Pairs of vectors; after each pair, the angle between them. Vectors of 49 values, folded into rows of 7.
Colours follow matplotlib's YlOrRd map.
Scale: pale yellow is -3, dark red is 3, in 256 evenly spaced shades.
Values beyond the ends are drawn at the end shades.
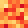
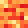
nearly parallel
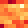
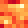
nearly parallel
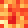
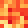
nearly parallel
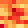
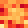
nearly opposite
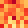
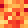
orthogonal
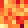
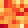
nearly opposite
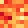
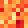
orthogonal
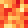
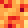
nearly opposite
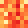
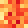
partly aligned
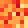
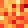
partly opposed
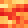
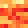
nearly parallel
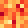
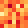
nearly opposite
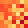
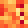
partly aligned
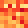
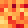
partly opposed
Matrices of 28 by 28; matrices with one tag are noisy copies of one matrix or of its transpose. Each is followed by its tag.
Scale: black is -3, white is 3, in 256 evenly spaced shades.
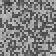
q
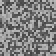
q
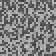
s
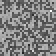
q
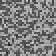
s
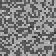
s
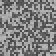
q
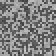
q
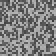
s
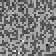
s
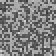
q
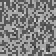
s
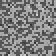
s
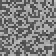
s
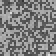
q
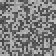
q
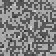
q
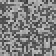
q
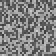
s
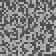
s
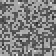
q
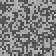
q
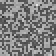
q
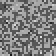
q
